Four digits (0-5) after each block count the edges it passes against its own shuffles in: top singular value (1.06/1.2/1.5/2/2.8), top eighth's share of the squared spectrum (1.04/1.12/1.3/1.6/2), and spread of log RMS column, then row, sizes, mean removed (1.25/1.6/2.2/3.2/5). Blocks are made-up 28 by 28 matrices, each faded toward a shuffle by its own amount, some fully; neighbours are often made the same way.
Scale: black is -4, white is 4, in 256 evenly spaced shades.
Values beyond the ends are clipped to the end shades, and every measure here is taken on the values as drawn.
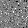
0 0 0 0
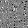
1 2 1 0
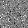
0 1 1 0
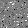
0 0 0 0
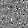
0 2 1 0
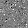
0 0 0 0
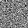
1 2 0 0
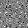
3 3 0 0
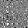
3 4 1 1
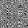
3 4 2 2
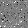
0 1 0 0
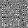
3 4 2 1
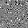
3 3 1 1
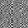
4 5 3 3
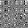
4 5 2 2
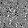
1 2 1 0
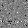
2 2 1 1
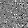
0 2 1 1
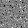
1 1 0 0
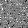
1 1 0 0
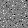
0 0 0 0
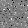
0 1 0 0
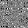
2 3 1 2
